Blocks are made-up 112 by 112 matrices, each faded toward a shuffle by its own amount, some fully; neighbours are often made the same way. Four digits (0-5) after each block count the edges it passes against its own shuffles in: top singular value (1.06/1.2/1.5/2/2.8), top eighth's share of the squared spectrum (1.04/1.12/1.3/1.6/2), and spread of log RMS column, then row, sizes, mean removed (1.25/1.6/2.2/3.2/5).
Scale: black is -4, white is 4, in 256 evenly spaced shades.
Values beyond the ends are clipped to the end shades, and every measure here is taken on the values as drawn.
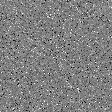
1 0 0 0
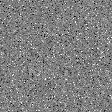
2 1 0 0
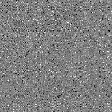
4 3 2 2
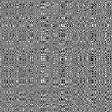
5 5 4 4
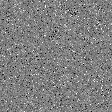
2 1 0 0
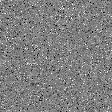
2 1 0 0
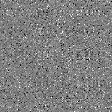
4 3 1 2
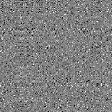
4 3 2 2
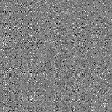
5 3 2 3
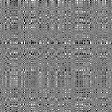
5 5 4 4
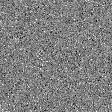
1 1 0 0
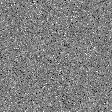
0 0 0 0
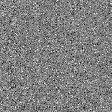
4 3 1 1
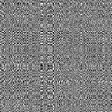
5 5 4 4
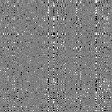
5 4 3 3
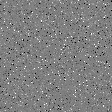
0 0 0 0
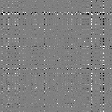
5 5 3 3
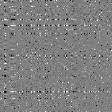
5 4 2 3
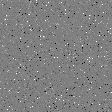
0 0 0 0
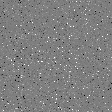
2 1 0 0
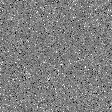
1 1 0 0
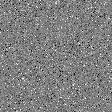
2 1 0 0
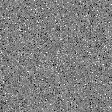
3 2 1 0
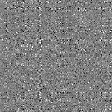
4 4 2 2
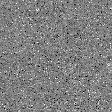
3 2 1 0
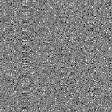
4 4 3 2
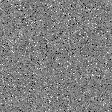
2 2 0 0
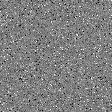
0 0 0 0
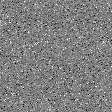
1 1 0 0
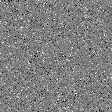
0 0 0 0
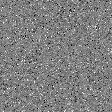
2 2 0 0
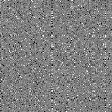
4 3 2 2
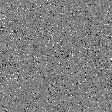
3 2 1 0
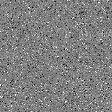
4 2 1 1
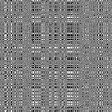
5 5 4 4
